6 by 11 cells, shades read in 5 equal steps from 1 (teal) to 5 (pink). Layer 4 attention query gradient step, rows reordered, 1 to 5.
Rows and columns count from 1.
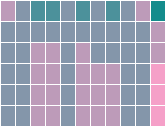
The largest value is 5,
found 3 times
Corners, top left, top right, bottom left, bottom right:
4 1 3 5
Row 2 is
3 3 3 3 3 3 3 3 3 3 4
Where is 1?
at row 1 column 11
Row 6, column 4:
4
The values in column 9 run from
3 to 3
